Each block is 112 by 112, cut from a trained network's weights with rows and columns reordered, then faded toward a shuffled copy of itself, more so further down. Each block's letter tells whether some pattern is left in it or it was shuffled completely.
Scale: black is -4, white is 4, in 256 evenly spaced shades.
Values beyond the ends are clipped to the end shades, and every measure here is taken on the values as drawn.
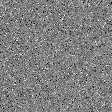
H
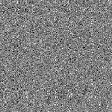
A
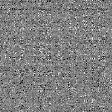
A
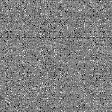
A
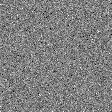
H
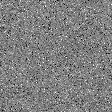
H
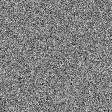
H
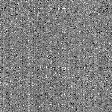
A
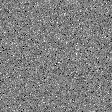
H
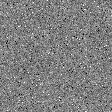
H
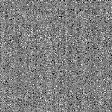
A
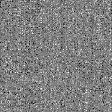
A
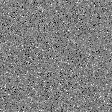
H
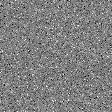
H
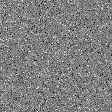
H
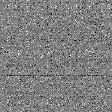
A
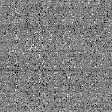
A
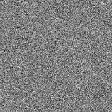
A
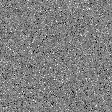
H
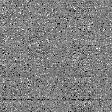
A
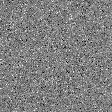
H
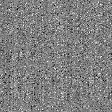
A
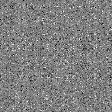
A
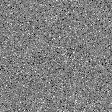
H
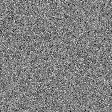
H
